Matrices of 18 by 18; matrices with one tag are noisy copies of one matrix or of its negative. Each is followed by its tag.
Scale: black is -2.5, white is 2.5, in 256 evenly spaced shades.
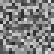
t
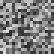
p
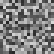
t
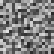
p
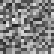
p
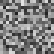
t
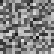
p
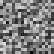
p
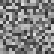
t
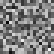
t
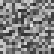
p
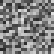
p
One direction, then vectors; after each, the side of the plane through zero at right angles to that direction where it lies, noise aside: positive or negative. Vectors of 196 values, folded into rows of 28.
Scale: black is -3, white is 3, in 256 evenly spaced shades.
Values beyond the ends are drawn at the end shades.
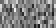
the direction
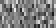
positive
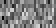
negative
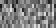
negative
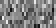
positive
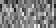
negative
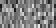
negative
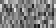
positive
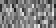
negative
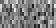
positive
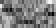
positive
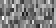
positive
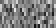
positive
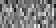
negative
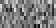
positive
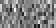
positive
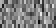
negative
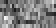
negative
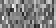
positive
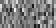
positive
